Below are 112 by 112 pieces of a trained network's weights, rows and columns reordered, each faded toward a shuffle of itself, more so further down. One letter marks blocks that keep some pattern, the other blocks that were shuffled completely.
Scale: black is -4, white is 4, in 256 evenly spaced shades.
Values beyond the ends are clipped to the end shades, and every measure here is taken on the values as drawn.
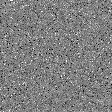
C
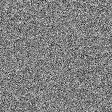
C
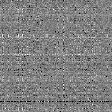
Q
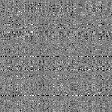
Q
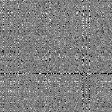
Q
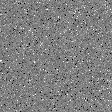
C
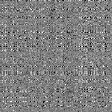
Q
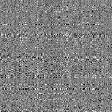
Q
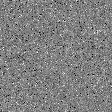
C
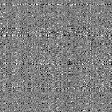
Q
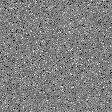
C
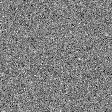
C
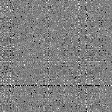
Q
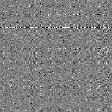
Q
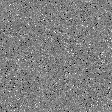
C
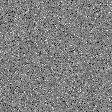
C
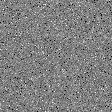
C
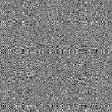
Q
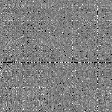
Q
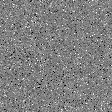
C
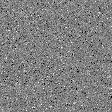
C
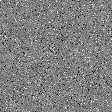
C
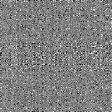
Q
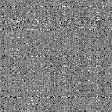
Q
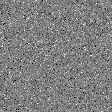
C
